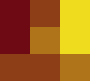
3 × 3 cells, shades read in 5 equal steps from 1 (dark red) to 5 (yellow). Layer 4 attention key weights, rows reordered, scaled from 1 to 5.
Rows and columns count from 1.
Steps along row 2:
up up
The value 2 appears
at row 1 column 2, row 3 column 1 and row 3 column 2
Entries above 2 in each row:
1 2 1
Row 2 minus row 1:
0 1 0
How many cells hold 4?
0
